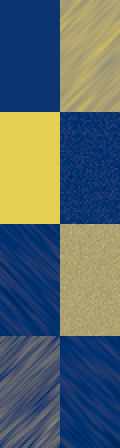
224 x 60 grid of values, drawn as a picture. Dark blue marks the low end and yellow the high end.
It is made of 4 by 2 panels. Panel 1,1: very low, flat. Panel 1,2: high, slanting up to the right, faint in contrast. Panel 2,1: very high, flat. Panel 2,2: very low, fine-grained, faint in contrast. Panel 3,1: very low, slanting down to the right, faint in contrast. Panel 3,2: high, fine-grained, faint in contrast. Panel 4,1: low, slanting up to the right. Panel 4,2: very low, slanting down to the right, faint in contrast.
